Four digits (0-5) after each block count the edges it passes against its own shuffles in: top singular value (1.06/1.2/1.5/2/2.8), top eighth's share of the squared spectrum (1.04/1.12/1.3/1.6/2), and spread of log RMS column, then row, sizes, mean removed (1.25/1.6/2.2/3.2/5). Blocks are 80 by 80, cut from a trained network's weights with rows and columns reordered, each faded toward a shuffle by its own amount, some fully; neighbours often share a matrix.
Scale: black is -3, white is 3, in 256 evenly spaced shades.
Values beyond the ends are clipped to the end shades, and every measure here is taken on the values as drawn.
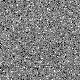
0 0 0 0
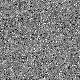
0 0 0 0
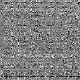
3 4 3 2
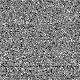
2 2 1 0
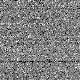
2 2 1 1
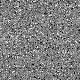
1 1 0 0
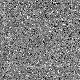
1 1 0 0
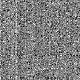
3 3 1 2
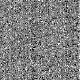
2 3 1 2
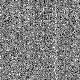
2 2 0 0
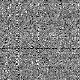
3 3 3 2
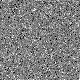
0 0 0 0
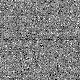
1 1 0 0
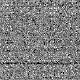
3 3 2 1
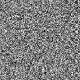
3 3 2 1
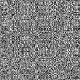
4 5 3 2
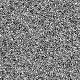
0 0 0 0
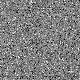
0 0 0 0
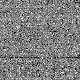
2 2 1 1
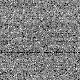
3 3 1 1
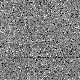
1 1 0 0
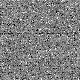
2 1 0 0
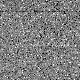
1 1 0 0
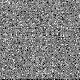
2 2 1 1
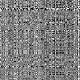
4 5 2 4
